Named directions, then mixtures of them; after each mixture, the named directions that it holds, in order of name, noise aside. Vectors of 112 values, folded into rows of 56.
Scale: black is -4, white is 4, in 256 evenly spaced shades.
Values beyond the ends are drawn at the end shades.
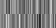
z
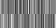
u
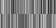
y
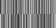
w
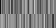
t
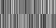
y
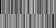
t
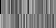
t, w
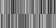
y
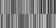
y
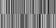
y, z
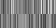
y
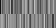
t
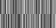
w, z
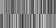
w, y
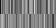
t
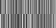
w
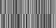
w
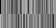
t, w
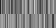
t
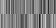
y, z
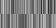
y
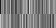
t, w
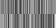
u, w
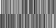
t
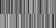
t, z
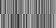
w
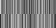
w
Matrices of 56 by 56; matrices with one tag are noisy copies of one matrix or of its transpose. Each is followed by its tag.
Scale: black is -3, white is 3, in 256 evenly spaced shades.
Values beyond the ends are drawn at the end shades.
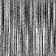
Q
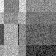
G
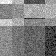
G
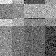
G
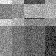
G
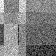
G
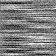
Q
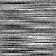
Q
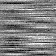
Q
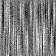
Q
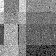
G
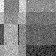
G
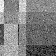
G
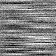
Q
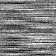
Q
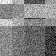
G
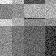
G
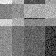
G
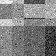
G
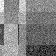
G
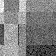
G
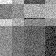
G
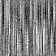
Q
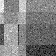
G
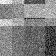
G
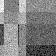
G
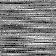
Q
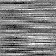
Q
